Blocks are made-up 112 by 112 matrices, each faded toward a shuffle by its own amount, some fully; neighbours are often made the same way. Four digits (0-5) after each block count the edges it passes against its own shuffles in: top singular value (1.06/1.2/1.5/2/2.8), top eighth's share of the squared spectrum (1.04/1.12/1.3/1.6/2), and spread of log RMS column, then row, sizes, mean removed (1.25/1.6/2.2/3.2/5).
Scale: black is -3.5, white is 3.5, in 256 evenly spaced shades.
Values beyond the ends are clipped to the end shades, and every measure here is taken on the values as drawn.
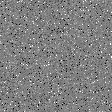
0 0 0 0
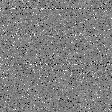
2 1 0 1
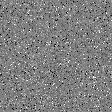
0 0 0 0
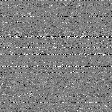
3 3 0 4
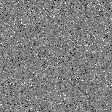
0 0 0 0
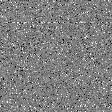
1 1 0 1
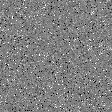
0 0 0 0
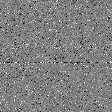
2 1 0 1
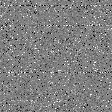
2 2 0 2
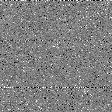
2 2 0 2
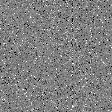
1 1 1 0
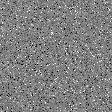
0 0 1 0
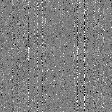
3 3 3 0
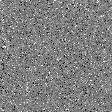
0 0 1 0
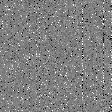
2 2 2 0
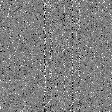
2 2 3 0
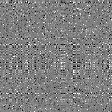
5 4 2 3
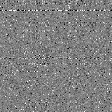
4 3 1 2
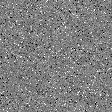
1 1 0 0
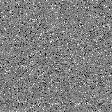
3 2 0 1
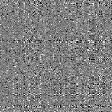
4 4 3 3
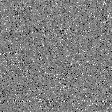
3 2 0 1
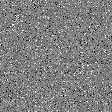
3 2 0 1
